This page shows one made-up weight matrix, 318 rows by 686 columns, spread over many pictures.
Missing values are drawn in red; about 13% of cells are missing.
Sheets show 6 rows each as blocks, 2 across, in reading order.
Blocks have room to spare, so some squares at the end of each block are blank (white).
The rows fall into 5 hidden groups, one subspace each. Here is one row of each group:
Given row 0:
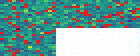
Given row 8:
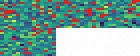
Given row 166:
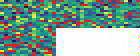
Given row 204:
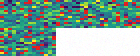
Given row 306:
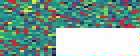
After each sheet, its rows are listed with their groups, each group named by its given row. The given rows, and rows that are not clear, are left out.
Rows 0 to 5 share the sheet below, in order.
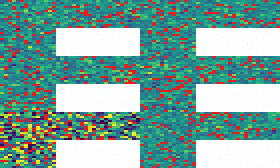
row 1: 166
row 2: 0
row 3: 0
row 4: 8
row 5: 166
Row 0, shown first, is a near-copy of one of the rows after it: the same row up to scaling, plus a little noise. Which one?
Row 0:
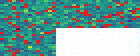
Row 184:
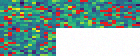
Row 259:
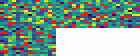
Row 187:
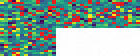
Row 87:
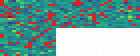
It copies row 259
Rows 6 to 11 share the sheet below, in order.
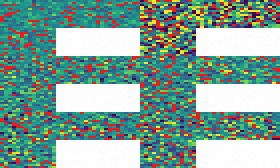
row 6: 8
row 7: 306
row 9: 166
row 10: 166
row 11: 204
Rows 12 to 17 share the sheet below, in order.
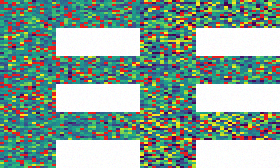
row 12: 8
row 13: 0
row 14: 204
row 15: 0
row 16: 0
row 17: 306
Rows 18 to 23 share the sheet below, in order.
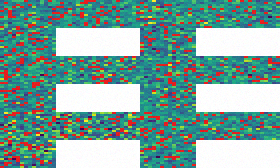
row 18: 306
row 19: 0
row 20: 204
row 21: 8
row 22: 0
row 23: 204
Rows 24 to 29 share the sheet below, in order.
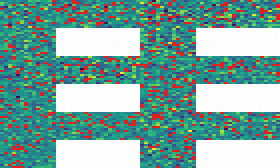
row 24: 166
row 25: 0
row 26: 204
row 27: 0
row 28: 166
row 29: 306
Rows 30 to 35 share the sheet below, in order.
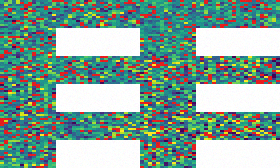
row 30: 8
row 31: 204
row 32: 0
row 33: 204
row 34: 0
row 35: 204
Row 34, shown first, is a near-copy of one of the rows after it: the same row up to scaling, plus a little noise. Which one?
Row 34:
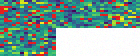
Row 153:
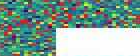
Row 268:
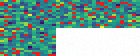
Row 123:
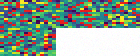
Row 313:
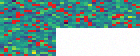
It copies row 123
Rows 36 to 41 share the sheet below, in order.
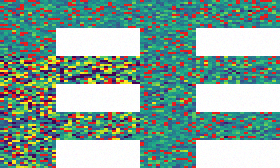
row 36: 204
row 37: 166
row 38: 166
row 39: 8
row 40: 306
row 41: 166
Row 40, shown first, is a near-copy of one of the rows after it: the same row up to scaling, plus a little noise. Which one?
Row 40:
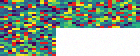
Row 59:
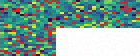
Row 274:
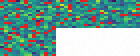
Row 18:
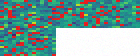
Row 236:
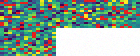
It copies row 18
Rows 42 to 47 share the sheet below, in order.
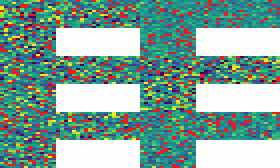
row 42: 306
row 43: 0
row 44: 204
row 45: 0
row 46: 166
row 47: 204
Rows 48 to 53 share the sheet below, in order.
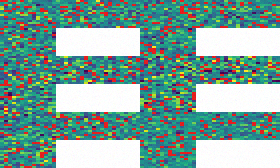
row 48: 306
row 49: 8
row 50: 166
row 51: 0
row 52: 0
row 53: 306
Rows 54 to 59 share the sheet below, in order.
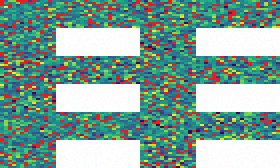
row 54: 166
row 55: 204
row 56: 204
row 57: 8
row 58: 204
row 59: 306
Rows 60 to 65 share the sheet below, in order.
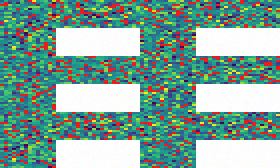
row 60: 8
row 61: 204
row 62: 8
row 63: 8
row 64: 8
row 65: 306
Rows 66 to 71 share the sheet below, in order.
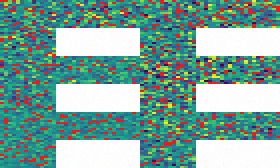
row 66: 8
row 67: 166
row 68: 166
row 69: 166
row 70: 306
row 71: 0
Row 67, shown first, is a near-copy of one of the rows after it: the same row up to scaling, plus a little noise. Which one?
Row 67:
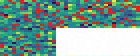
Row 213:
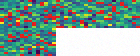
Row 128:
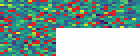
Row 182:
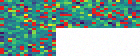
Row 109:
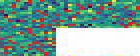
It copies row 109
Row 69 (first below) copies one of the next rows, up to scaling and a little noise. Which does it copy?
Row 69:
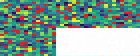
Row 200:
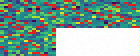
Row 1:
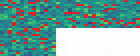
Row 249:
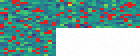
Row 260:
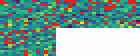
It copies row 249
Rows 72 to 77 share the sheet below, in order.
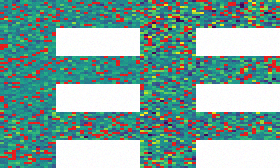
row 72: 306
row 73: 306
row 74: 166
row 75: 8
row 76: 166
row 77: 0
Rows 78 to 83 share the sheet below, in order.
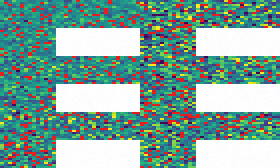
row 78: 166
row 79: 8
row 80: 204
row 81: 204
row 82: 166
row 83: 0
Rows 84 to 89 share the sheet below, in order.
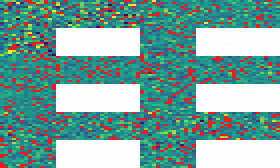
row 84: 204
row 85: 0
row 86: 306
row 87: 0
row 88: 0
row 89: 166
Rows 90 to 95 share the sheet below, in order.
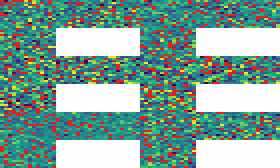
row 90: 306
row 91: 204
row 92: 204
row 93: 166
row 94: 0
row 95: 204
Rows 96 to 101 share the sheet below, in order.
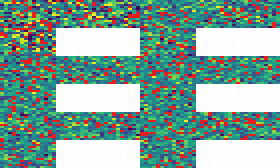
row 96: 8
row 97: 204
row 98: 204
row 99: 8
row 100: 0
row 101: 166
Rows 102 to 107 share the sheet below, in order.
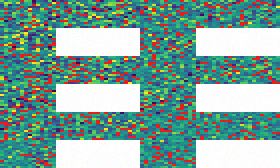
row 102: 8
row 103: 204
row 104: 204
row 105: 8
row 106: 306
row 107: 166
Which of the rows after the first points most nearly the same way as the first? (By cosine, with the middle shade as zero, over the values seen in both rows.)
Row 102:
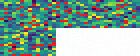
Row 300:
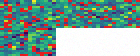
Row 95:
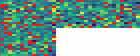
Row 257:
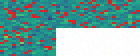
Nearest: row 257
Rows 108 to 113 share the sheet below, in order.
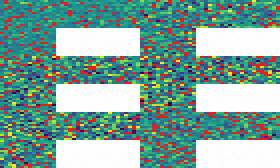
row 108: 0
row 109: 166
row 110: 8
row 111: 0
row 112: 204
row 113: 8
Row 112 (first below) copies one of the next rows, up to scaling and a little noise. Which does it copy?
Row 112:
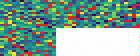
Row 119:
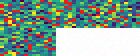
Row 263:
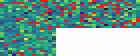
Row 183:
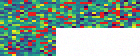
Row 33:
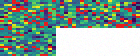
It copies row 119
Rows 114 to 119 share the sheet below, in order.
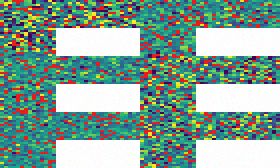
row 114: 8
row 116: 166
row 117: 166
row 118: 166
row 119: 204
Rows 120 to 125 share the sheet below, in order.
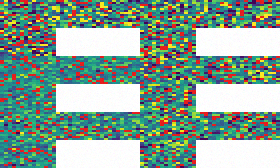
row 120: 306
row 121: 166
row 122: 166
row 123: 0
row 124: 204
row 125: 166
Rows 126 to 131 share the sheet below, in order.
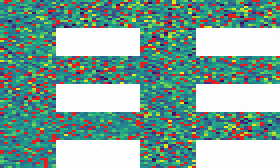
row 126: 204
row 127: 8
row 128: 166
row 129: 204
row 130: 0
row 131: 8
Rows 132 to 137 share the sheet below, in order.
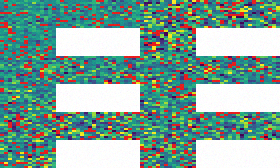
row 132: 306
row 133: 8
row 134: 166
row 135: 0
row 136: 166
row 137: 8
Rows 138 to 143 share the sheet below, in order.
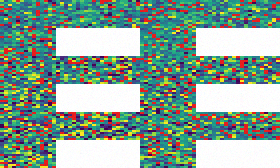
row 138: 166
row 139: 166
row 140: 8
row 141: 8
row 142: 166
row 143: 0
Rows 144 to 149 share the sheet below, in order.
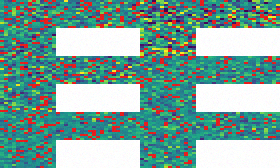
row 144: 204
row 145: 0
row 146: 0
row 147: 204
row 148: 306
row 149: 306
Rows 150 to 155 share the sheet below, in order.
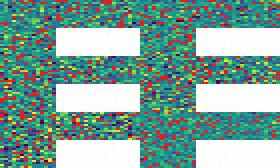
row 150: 8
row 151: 306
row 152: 306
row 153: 0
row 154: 8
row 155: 306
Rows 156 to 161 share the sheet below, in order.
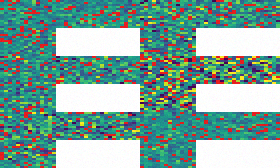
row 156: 0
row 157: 0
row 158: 166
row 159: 204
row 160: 166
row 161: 8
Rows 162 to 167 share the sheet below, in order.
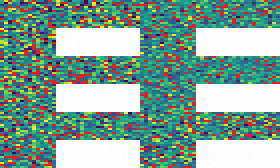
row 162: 0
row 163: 8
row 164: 8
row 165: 8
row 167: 8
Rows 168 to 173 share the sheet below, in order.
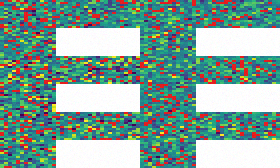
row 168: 204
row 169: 8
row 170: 306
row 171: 166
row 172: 0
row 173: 204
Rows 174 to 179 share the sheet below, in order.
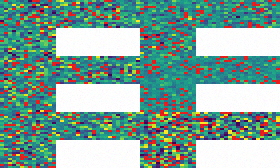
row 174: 204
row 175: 8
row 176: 306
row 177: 204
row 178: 166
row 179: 204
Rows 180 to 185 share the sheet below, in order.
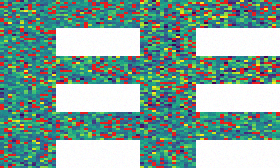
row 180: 204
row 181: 0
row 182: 166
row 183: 204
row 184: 0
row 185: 166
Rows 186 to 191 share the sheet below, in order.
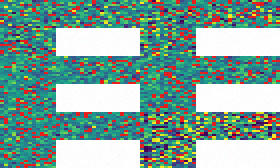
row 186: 166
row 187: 0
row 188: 204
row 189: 204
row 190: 166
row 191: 8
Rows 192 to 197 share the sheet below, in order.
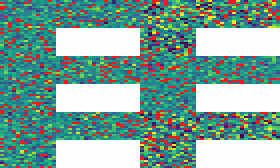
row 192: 166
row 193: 204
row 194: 306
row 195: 204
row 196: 204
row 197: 8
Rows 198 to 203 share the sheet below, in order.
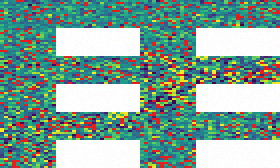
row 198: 204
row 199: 8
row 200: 166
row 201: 204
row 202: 306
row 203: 204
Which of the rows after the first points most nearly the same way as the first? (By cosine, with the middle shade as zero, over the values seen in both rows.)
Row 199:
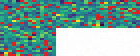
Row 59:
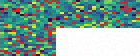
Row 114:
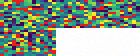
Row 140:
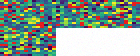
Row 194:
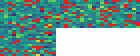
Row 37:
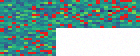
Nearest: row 140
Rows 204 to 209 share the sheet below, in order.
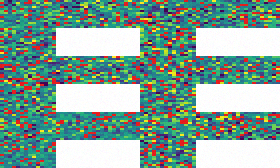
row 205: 0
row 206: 306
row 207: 306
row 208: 306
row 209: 0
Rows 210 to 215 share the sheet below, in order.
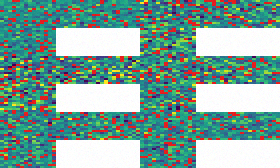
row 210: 166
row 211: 0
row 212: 0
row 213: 166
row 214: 0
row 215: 8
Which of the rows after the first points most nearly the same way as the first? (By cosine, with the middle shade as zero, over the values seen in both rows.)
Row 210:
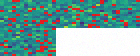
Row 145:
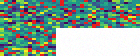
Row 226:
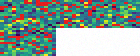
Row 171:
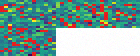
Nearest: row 171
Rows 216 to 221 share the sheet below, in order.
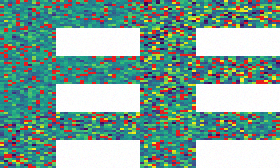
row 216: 8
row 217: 8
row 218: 8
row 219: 8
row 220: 204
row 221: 204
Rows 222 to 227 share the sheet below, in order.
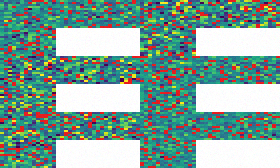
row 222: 8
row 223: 0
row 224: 204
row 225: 204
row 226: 166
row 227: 8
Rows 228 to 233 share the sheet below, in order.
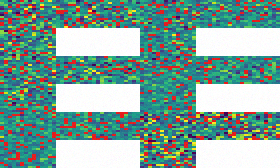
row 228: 306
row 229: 306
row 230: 8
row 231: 306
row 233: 0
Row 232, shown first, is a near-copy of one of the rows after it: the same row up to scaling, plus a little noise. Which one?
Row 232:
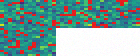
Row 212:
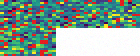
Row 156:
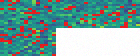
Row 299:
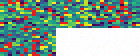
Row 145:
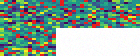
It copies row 299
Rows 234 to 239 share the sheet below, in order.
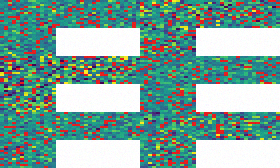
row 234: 204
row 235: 306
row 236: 306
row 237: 166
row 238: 8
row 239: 166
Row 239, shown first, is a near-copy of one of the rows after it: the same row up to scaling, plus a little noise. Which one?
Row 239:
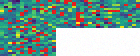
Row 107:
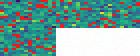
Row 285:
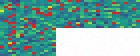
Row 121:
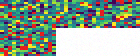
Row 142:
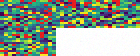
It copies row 285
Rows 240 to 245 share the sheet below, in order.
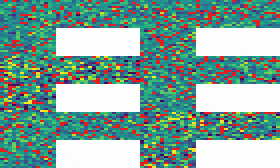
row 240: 166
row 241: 306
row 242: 0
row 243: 8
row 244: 306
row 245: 204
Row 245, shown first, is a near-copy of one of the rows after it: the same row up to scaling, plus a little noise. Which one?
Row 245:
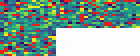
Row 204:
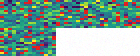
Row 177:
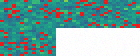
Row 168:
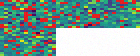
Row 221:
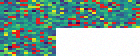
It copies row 221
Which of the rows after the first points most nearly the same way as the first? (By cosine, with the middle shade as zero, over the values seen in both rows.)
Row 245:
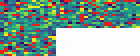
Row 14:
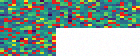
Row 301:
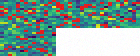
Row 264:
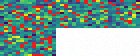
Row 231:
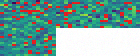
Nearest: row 301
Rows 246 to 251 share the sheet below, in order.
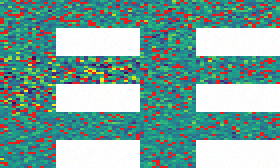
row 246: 0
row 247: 8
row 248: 8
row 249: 166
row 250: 306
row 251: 204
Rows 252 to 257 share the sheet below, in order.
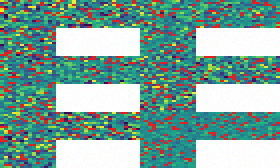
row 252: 166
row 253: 306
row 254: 204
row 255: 0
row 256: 166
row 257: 8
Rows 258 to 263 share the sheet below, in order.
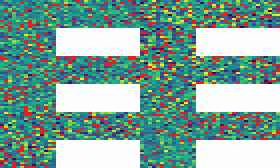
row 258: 166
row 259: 0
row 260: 166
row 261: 204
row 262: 0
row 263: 204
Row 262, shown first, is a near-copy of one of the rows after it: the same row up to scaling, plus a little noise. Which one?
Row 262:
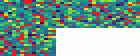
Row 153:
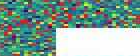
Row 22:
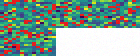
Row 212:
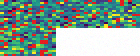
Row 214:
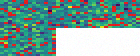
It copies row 22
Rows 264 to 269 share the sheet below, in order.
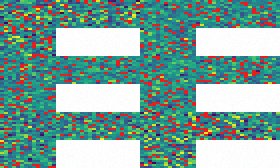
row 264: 306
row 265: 166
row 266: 204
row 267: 204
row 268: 0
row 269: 166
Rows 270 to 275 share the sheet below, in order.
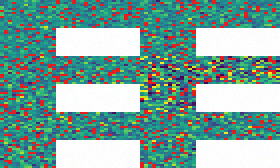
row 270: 306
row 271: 306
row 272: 204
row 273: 0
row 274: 306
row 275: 0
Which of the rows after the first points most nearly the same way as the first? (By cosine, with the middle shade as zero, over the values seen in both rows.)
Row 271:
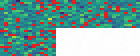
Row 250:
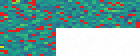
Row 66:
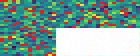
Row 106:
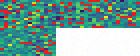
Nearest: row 66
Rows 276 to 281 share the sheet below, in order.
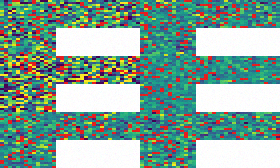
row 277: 0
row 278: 204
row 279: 166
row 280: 166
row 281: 0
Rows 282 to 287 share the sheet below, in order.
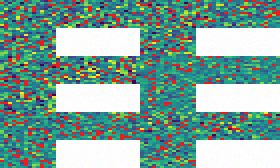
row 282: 0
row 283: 166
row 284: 204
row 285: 166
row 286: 306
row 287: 306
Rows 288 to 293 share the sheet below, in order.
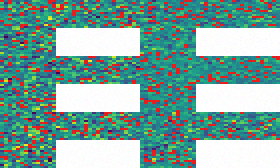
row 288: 8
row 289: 0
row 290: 306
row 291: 0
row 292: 8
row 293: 8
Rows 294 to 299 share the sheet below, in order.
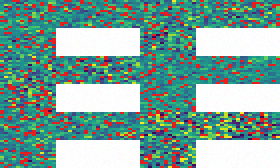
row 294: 166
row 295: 8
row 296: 8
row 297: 306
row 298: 166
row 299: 0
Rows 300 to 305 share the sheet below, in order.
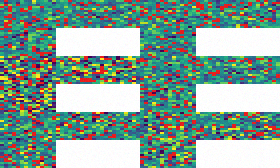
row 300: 8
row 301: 204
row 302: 166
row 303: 8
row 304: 306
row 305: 204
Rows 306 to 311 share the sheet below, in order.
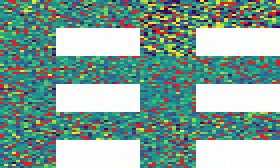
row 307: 204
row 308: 306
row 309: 0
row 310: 166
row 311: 306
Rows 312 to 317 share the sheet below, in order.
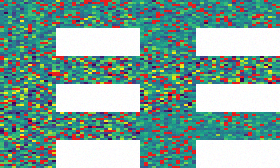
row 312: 204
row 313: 0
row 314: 8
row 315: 8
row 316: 166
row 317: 166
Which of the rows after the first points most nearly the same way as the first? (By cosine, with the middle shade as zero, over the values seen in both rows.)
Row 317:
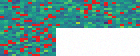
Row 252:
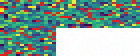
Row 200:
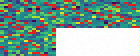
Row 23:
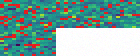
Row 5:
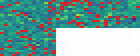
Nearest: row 200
